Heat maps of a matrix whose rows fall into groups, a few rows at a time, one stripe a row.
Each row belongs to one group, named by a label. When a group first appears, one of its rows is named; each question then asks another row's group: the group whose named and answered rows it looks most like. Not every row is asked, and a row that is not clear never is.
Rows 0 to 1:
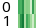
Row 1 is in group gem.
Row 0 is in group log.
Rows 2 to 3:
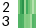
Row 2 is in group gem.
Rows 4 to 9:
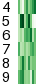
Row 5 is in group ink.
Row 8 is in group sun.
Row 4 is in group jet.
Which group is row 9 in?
log
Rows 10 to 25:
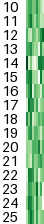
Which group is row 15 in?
log
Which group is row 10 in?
ink
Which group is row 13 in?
log
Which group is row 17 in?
sun
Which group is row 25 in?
sun
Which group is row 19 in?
gem
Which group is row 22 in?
sun
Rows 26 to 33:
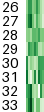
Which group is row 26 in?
ink
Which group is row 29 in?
gem
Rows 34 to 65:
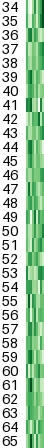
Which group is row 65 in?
sun
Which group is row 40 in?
sun
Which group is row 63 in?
sun
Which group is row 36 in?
gem
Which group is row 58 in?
log
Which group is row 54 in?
log
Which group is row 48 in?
gem
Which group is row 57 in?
gem
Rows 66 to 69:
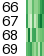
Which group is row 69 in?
log
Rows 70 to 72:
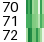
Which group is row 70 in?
log
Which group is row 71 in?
log
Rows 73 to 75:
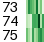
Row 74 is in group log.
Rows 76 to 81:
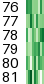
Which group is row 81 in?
gem
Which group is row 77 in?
sun
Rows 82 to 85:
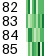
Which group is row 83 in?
jet
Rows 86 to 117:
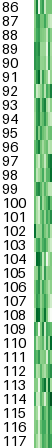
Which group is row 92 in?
jet
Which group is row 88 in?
log
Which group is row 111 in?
log
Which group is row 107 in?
ink
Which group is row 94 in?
ink
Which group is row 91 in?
gem
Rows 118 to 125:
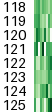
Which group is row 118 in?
gem
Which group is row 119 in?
log
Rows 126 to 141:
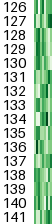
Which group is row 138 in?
log
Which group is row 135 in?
log
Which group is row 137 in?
jet
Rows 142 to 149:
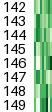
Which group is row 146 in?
jet
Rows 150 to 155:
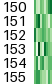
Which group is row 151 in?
gem
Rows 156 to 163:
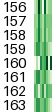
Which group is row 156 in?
sun
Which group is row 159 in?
ink
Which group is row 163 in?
ink
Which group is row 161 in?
ink
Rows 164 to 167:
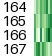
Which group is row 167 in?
gem
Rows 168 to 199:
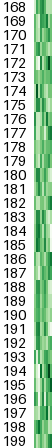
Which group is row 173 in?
jet
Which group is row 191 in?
ink
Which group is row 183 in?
gem
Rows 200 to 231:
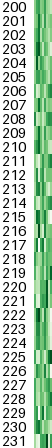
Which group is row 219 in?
jet
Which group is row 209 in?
sun
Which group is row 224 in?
ink
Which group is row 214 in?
jet
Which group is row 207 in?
sun
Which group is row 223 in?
ink
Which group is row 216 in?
sun
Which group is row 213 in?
gem
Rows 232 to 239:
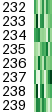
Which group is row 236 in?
sun
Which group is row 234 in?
log
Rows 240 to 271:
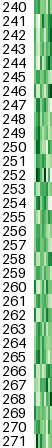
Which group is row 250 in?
log
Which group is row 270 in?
log
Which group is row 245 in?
ink
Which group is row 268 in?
jet
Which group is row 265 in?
gem
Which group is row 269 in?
log
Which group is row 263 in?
sun
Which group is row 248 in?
gem
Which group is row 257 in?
ink
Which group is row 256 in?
gem
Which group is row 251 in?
gem
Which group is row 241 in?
jet
